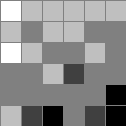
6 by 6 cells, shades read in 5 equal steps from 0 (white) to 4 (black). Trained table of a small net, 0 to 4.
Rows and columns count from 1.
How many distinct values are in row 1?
2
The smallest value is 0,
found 2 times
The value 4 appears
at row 5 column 6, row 6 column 3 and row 6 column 6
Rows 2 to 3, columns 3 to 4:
1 1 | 2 2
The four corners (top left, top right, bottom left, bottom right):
0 1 1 4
